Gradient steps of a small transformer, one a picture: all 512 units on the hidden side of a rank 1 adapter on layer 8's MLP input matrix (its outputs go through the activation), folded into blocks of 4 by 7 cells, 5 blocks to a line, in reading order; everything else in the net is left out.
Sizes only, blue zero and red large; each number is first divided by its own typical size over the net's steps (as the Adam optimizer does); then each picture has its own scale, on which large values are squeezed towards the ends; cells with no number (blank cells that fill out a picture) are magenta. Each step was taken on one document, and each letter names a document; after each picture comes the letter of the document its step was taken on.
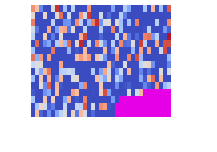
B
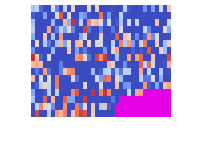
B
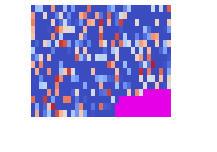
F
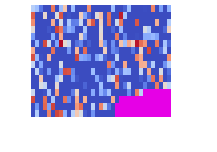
F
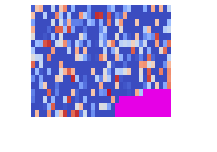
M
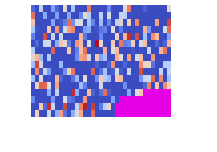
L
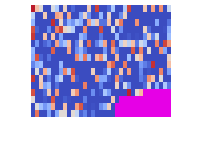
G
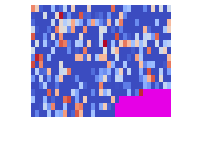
F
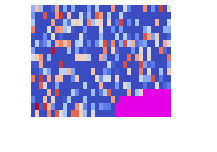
G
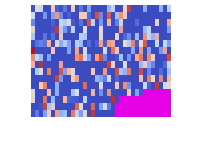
M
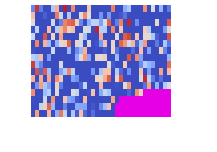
B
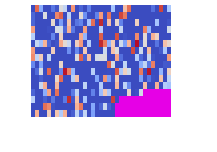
M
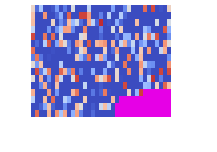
G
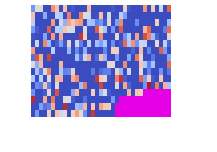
L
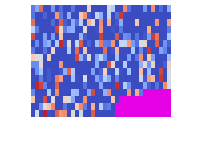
M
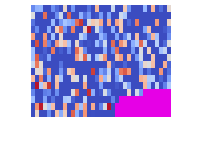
L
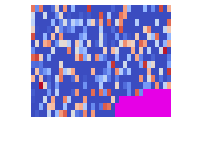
G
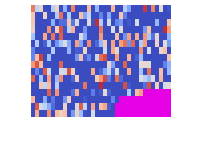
B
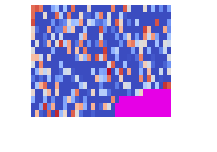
L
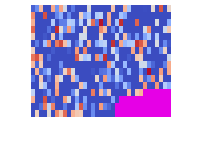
F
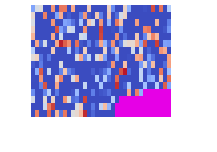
F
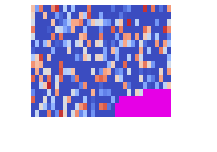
B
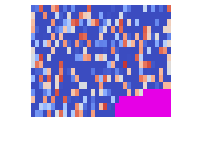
B
